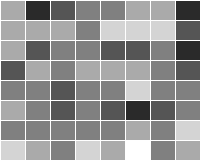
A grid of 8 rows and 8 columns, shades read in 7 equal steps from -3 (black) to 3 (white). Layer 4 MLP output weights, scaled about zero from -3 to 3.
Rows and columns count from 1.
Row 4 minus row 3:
-2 2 0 1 2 2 0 1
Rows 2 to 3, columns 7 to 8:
2 -1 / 0 -2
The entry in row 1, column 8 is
-2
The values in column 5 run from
-1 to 2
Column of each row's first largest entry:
1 5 1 2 6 1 8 6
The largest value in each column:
2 1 1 2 2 3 2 2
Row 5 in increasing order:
-1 0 0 0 0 0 0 2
